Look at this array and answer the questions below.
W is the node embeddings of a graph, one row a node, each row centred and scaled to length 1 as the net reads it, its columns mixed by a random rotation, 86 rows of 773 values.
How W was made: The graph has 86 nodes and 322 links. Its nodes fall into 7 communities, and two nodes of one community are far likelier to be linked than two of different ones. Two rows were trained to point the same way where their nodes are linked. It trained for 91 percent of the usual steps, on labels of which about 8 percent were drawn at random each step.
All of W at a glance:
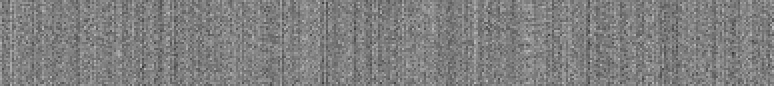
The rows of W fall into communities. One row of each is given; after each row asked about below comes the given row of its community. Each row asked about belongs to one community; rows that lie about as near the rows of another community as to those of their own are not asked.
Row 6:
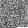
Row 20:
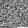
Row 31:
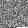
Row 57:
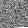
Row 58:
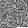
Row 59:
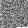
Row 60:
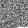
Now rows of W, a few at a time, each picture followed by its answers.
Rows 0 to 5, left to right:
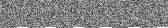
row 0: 60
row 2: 20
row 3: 31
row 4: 58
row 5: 31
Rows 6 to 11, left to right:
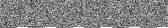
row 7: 20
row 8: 6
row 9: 20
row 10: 60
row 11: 6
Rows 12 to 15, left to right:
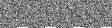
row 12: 31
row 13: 60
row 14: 57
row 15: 60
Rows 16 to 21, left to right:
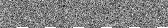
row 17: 31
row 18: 59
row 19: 57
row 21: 31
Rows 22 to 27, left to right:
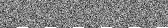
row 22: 60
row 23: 58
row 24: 31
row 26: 60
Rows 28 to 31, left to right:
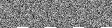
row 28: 60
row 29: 60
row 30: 31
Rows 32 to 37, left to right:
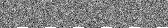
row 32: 31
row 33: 57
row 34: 6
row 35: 6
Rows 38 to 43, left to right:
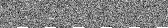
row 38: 20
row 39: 58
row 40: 20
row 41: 58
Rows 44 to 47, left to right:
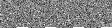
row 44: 59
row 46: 57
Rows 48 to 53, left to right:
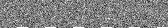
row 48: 60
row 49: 31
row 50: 6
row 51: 60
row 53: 58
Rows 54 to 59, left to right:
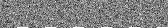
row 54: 59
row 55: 31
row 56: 60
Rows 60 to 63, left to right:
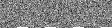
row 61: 20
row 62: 57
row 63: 20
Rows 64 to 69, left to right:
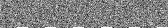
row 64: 59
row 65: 6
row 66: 59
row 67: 6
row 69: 20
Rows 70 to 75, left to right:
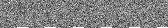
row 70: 6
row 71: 20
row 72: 58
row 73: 59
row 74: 59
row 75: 60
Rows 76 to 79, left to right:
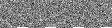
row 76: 58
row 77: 57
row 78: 57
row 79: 31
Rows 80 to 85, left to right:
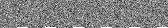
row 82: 20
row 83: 31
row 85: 6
